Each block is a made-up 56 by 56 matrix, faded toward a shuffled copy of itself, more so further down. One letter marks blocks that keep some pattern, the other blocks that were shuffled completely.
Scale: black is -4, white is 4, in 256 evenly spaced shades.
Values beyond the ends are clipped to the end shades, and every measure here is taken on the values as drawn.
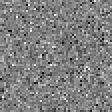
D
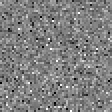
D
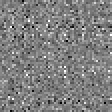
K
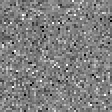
D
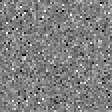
D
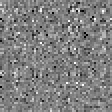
K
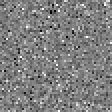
D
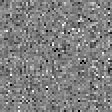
K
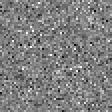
D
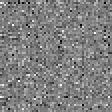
K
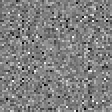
K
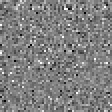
K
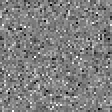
D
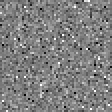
D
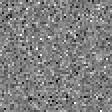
D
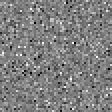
D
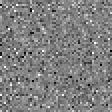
K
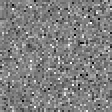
D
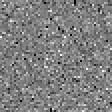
D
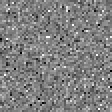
D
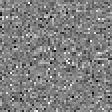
K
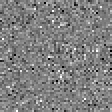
K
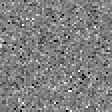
D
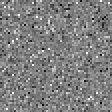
D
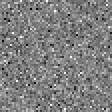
D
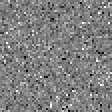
D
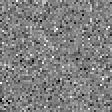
D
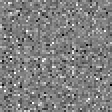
K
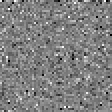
K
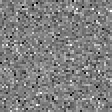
K
